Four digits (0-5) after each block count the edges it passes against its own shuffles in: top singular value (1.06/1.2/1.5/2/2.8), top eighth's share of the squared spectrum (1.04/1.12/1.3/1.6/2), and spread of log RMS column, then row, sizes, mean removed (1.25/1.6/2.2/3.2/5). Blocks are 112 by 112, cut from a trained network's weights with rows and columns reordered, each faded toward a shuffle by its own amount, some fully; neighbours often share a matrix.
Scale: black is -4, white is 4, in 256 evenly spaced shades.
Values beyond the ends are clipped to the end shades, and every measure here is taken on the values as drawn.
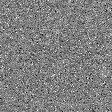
0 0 0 0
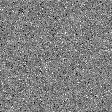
0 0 0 0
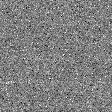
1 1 0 0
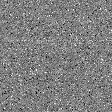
0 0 0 0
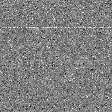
2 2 1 1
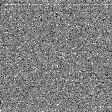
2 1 1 1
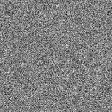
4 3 1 1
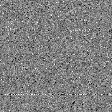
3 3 1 2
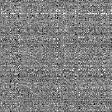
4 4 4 2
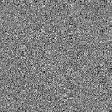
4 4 2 2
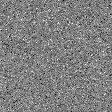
0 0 0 0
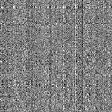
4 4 2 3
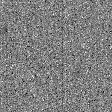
1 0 0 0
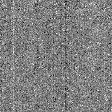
3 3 1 2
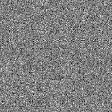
3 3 2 2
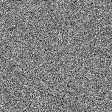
1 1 0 0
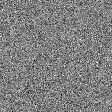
2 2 0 0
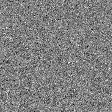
2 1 0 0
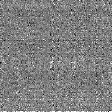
3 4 3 2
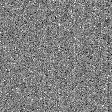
1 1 0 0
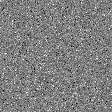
0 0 0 0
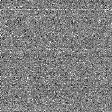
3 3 2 1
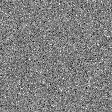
1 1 0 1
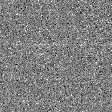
1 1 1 0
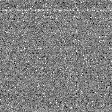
2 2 2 1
